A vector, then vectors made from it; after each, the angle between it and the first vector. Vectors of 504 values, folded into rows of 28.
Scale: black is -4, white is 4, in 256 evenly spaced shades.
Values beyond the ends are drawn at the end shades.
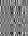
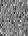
partly opposed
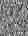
partly aligned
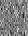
partly aligned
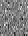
orthogonal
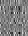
nearly parallel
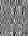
nearly opposite
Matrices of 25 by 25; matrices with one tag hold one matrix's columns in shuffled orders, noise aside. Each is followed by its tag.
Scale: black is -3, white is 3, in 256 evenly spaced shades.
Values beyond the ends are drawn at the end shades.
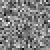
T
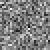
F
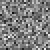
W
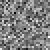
W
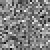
T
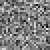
F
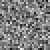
W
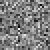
F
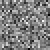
T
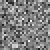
T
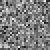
T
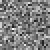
F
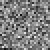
W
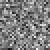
W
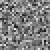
F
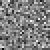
T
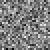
W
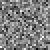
W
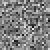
F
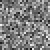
W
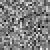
F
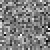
F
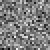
W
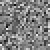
F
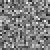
T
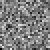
W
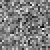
F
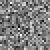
F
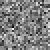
F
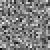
T
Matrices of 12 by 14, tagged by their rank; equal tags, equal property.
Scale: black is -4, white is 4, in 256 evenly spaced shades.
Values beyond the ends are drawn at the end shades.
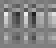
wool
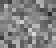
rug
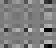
wool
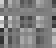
wool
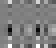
wool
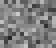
rug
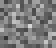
rug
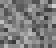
rug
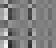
wool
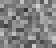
rug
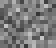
rug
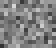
rug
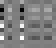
wool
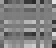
wool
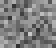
rug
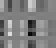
wool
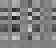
wool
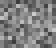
rug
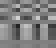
wool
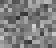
rug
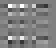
wool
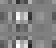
wool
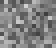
rug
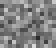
rug
